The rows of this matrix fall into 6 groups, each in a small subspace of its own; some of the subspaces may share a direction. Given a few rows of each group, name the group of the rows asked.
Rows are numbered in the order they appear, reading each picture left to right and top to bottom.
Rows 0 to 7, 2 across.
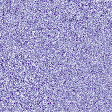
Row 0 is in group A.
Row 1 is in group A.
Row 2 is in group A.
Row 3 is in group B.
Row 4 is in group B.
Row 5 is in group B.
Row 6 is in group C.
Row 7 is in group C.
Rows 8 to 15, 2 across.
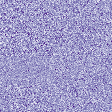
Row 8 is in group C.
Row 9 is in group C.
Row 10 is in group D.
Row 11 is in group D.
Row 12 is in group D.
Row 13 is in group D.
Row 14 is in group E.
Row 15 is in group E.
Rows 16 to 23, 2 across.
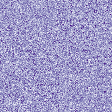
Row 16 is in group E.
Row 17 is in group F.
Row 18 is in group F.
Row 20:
A
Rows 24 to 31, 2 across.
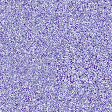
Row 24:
D
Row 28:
F
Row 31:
A
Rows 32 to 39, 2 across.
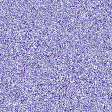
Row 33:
D
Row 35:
C
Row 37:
F
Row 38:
A
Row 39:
A
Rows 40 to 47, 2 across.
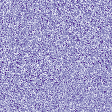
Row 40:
A
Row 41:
B
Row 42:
F
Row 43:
C
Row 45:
D
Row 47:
F
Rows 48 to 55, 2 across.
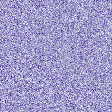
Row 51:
D
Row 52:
F
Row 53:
D
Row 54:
C
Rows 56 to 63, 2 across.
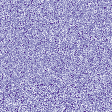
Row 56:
C
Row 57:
F
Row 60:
C
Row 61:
D
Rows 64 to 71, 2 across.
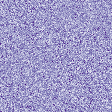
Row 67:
C
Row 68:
D
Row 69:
D
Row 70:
F
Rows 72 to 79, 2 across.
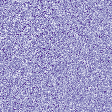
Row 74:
D
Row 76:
A
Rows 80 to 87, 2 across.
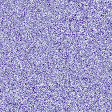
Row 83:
D
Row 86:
A
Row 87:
C
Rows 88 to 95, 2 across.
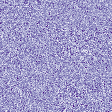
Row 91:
F
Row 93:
D
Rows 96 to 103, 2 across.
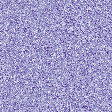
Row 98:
D
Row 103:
F
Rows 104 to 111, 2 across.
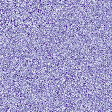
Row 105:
D
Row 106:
D
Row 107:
B
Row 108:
A
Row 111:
B
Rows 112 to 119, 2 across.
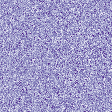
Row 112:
C
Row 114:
A
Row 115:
D
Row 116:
F
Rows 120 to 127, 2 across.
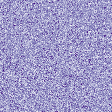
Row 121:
F
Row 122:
D
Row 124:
A
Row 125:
A
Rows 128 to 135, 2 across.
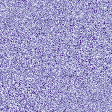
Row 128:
D
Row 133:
A
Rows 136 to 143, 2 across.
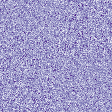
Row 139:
A
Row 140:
A
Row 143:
C
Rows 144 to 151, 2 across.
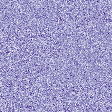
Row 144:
E
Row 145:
C
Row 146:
B
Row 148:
D
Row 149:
B
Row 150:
F
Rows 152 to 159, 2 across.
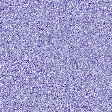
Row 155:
D
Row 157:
E
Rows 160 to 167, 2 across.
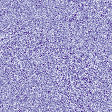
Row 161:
A
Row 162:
D
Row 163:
F
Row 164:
E
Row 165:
F
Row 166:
F
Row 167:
B
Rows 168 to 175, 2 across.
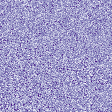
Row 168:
D
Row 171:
B
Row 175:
E
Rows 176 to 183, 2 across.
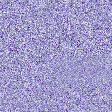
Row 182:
D
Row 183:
C
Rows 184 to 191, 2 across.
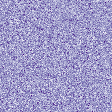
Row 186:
C
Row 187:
C
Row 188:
C
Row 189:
C
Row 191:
C
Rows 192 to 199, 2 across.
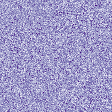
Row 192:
B
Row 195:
D
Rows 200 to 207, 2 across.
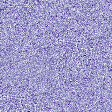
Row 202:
D
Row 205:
A
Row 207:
C
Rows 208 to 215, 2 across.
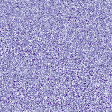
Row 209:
C
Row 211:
A
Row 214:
C
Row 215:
C
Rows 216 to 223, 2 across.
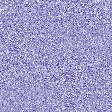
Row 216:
D
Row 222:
C
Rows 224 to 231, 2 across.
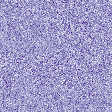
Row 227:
B
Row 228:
D
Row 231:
C
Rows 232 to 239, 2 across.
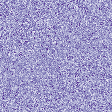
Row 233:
B
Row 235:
C
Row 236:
C
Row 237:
C
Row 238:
A
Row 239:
B
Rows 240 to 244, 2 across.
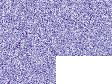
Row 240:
A
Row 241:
A
